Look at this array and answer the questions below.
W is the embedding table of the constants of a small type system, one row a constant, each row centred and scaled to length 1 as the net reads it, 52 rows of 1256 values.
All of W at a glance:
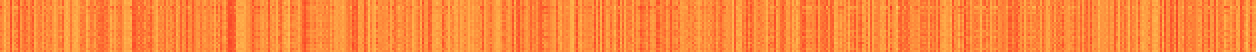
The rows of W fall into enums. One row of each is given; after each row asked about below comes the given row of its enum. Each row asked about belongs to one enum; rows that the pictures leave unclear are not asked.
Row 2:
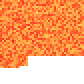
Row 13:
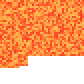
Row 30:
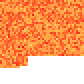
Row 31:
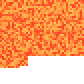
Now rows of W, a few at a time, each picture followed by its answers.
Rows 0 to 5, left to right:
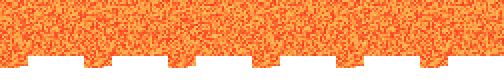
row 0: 13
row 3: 13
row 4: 13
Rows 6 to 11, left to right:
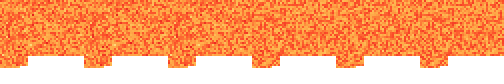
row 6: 30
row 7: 30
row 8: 30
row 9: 31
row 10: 13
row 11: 31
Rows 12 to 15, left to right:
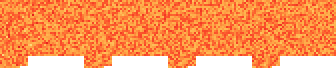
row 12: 30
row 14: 31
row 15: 2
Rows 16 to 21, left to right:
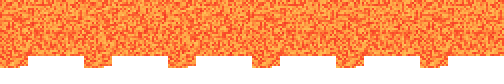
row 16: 31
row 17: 13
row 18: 13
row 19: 31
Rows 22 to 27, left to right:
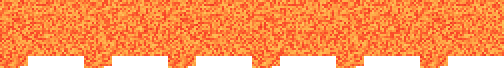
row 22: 2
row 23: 13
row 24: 2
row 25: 31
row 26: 13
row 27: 2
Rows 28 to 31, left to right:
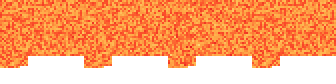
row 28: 31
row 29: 13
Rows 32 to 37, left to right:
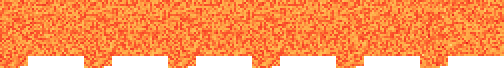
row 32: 2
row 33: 31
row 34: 31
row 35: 31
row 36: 13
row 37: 30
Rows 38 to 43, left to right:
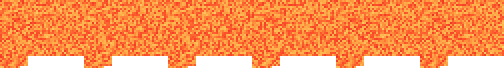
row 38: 2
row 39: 13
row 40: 13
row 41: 31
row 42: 2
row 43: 2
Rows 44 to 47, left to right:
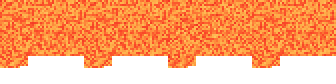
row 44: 31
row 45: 31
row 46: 2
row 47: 31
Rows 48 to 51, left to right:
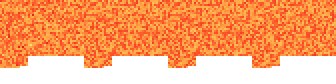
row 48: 30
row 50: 31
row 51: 13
